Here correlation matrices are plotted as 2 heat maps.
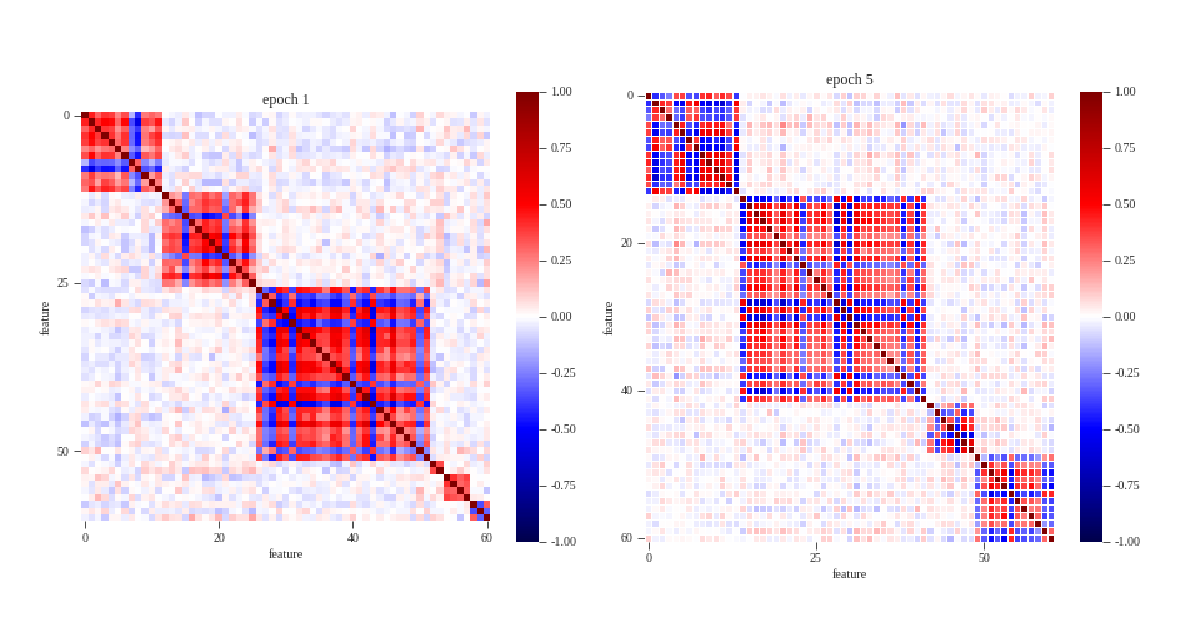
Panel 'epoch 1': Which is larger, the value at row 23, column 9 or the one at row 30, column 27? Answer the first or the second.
the first
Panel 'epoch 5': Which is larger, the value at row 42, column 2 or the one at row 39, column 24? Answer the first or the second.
the second
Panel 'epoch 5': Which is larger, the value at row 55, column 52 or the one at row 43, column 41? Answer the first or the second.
the first
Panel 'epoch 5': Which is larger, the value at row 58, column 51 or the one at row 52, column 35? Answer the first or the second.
the first
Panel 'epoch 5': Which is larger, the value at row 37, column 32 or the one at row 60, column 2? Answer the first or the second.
the first
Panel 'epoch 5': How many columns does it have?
61
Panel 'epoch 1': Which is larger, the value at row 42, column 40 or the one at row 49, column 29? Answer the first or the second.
the second
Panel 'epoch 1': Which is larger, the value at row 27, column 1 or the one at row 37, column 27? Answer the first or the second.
the first
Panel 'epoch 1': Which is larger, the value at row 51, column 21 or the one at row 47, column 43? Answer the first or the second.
the first
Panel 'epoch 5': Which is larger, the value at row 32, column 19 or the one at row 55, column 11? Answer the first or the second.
the first
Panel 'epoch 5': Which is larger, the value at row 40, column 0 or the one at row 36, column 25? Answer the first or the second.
the second
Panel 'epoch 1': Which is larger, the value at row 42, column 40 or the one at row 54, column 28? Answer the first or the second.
the second
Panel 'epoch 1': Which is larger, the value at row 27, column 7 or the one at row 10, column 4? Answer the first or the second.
the second
